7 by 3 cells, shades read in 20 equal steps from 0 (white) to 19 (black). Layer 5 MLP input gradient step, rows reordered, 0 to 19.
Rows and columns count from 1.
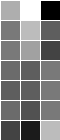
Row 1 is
6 0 19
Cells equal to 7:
1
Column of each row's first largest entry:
3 3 3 2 1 2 2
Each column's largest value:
14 17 19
